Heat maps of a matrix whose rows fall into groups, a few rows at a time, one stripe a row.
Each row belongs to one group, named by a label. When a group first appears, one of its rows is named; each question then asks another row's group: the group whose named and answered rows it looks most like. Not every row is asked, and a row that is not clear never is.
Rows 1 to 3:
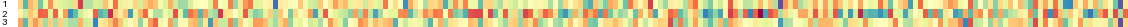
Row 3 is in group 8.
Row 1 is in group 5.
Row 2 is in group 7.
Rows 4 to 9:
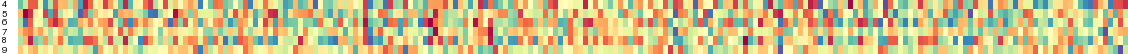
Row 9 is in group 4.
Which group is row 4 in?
7
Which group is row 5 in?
4
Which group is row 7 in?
8
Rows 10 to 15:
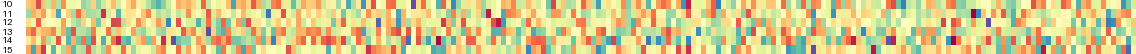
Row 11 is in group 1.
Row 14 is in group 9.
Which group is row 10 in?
4
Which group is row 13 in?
4
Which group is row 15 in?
8
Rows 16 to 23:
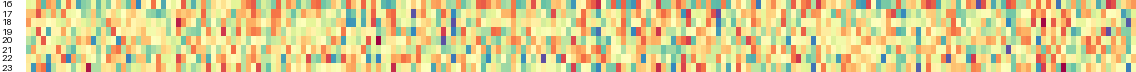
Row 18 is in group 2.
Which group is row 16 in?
7
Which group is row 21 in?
9
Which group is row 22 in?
5
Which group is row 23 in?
5
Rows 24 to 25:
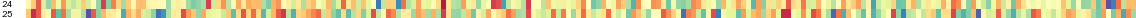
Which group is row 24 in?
5
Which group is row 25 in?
4
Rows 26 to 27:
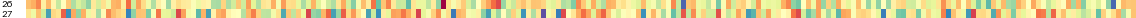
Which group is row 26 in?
8
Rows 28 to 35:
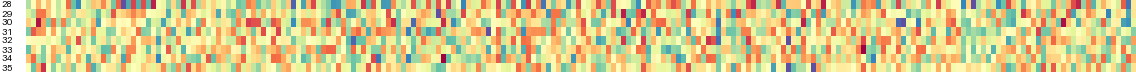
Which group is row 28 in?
7
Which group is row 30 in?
4
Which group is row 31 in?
9
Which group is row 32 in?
2
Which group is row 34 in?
2
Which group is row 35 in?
8
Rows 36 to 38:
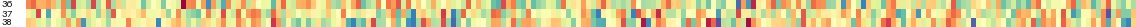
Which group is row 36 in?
4
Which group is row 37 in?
5
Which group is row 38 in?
2
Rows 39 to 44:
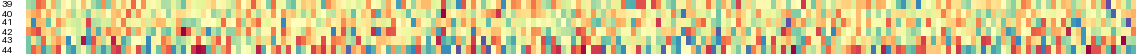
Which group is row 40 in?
8
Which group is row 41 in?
5
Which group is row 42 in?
8
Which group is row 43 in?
9
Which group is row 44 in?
9
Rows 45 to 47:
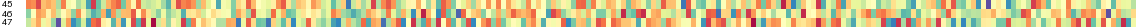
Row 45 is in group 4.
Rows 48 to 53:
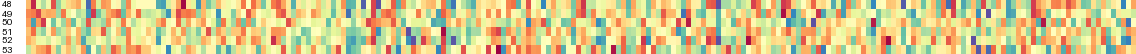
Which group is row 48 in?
2
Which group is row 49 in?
4
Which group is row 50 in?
8
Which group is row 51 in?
2
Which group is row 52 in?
2
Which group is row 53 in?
1
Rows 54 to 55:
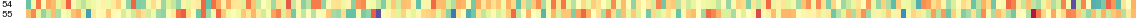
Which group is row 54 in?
7
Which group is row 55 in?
2
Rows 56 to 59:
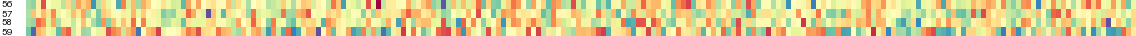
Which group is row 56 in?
1
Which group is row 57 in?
1
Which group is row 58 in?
1
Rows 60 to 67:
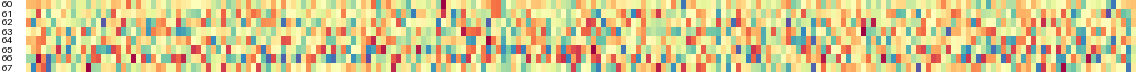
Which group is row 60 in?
8
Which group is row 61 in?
5
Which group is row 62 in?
8
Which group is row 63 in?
9
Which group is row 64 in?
8
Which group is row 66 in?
7
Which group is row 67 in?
5
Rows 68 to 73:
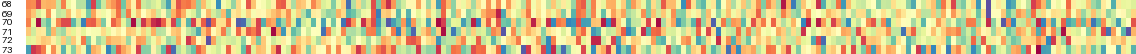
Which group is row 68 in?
4
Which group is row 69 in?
2
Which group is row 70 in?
7
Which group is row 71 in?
2
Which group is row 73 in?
9
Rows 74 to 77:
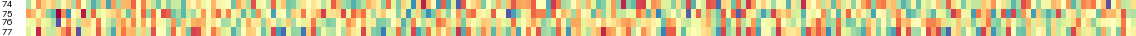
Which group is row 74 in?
1
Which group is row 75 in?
9
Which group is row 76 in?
7
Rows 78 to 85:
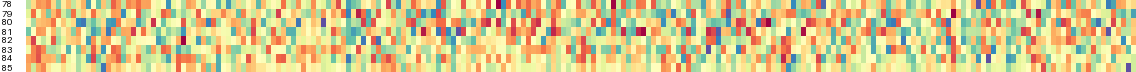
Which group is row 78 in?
1
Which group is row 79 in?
9
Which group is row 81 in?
1
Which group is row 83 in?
9
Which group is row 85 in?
4
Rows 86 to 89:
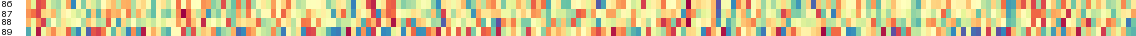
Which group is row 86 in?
8
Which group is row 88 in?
4
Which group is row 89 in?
7
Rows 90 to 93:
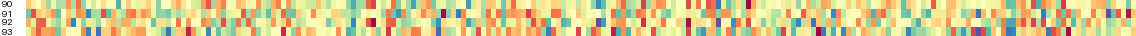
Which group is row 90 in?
2
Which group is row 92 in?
8
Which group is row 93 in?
1
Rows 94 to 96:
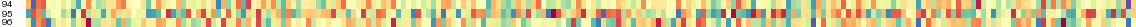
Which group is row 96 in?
5
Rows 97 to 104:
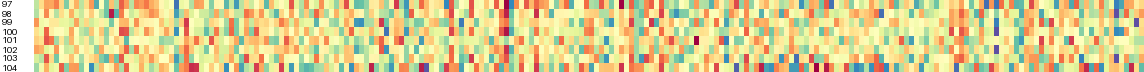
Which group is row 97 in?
1
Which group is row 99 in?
2
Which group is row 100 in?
5
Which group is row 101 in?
4
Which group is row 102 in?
2
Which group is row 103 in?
5
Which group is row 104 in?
7
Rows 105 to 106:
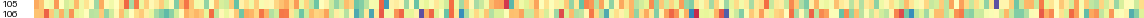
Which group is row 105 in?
2
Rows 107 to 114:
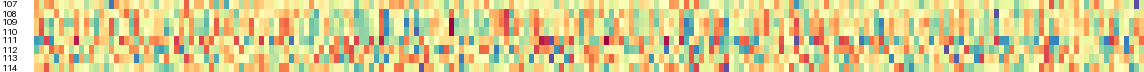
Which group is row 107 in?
4
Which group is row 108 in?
2
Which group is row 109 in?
2
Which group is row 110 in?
2
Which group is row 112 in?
9
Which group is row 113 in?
5
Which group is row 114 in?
4
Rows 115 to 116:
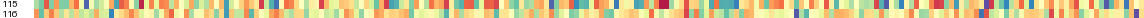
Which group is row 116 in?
8
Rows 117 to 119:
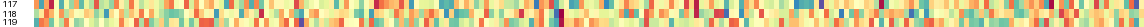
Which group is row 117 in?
8
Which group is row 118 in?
1
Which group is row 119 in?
9
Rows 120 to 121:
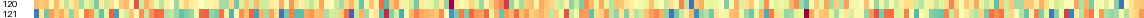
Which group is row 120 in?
8
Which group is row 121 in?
1
